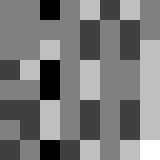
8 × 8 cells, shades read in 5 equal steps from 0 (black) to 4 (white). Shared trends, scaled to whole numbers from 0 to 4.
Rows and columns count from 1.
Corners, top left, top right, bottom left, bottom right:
2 2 1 4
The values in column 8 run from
2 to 4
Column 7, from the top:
3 1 1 2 2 1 1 3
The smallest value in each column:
1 1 0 1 1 1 1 2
